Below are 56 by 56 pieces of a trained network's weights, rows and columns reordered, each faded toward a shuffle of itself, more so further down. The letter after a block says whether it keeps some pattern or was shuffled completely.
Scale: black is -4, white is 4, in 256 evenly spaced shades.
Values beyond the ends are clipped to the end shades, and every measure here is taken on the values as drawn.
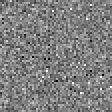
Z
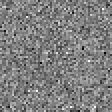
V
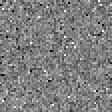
Z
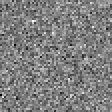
Z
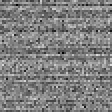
V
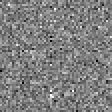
V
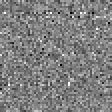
V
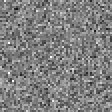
Z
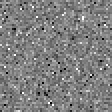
Z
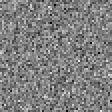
Z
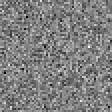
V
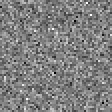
Z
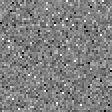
Z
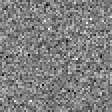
Z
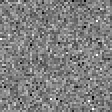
Z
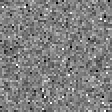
V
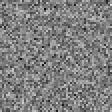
Z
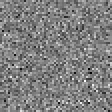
V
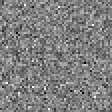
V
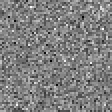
Z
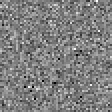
Z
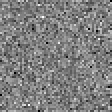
V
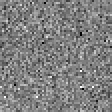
Z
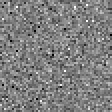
Z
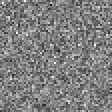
Z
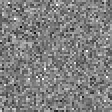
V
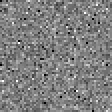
Z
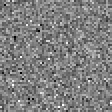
Z
